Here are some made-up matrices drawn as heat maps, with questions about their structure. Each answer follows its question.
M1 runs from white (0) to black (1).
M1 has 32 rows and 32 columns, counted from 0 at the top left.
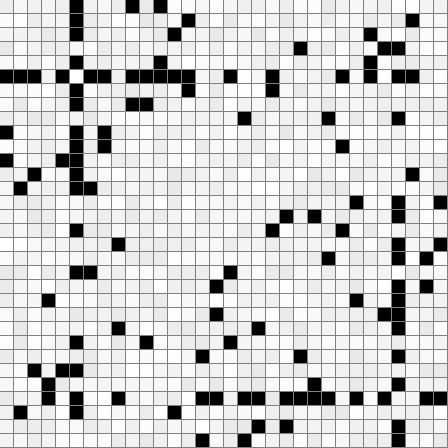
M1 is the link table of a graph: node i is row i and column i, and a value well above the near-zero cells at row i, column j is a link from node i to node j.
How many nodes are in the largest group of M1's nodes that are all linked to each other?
3
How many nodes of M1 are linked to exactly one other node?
0
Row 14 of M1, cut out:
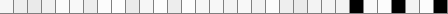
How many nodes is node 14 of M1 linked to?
3
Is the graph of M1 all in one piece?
yes
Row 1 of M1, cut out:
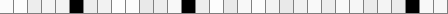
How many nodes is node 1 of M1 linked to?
3
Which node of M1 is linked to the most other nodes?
node 5
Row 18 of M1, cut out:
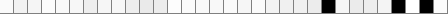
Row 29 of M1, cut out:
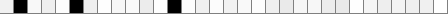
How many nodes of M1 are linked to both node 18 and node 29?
0
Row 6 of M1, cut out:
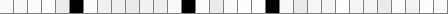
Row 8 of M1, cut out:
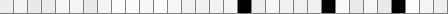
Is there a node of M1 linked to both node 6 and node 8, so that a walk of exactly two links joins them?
no
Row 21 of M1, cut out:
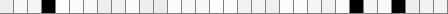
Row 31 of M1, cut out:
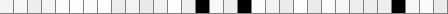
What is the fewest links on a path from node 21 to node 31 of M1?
2
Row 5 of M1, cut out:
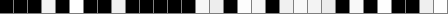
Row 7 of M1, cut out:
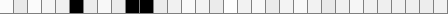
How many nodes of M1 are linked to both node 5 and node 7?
2
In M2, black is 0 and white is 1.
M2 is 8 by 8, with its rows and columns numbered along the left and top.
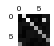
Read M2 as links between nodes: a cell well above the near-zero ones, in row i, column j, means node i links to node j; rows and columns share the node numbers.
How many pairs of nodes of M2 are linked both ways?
0
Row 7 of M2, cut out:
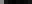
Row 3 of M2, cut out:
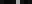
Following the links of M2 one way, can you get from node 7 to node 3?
yes
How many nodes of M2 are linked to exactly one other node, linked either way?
0
